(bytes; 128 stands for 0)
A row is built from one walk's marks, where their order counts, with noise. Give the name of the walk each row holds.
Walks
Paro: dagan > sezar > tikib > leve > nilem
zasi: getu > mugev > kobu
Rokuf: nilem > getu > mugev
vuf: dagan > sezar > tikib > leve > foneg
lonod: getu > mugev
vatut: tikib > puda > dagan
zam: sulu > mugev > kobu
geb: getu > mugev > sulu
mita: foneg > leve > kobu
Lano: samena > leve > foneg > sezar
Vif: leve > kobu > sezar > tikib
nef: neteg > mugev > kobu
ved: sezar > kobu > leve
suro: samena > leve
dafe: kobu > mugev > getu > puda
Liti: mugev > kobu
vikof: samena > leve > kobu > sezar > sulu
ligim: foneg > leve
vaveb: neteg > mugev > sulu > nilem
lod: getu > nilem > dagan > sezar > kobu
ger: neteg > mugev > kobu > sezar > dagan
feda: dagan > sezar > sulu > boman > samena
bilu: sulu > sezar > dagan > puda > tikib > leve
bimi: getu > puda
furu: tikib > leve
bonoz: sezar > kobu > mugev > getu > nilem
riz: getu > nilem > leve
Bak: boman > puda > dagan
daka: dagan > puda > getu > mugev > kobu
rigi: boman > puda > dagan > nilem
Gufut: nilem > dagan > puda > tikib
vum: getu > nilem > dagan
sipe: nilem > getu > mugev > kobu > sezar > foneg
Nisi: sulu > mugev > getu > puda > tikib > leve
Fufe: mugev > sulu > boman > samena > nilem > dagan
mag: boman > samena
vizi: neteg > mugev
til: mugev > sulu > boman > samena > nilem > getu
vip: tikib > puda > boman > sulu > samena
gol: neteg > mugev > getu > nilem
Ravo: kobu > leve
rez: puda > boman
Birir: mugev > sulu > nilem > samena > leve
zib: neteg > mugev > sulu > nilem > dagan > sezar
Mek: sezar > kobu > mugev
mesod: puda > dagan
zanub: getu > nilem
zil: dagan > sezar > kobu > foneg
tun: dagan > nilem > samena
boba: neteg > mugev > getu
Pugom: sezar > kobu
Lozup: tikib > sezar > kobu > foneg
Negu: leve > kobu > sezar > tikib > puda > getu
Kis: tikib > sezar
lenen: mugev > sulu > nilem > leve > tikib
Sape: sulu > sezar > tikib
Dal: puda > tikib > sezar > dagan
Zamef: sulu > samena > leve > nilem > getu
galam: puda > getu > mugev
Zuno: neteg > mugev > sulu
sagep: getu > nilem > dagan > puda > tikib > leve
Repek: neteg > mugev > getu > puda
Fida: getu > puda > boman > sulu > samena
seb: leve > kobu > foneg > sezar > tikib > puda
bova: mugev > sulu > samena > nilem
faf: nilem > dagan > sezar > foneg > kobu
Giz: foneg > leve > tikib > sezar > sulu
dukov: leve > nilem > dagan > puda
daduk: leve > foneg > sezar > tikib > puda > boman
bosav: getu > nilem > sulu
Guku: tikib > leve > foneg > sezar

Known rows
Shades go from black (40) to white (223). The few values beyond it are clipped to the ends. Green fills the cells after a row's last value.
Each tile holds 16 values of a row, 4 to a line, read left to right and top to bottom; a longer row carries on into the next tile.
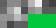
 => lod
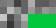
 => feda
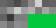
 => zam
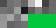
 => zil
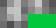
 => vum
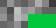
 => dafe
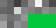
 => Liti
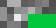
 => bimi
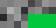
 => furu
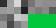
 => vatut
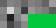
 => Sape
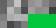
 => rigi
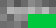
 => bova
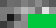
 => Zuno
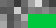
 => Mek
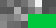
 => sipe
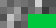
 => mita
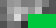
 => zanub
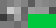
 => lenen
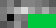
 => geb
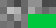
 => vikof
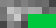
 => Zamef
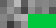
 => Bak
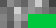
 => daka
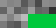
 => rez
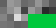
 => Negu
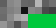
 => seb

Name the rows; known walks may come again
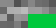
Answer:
til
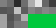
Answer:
Mek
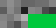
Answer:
daduk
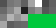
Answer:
faf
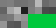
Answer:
Vif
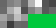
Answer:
lod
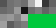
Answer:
zil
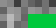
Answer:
suro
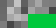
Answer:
rigi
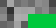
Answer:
galam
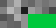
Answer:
bilu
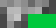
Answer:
riz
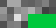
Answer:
bimi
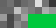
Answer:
nef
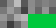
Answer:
Bak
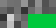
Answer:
ligim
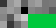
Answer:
Dal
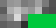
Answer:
zanub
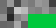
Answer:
lonod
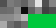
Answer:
Lozup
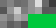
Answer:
bonoz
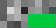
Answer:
Paro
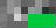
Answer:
Negu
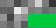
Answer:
zasi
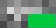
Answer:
bosav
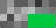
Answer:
Fida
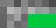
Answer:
Birir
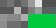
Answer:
sipe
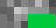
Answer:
Rokuf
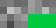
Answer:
Fufe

